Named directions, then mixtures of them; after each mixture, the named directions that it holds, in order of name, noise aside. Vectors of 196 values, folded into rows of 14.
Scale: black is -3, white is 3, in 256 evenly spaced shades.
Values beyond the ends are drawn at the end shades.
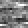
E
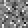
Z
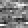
E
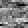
E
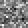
E, Z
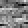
E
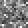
E, Z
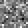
E, Z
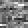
E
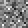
Z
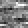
E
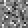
Z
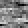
E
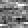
E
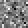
Z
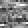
E
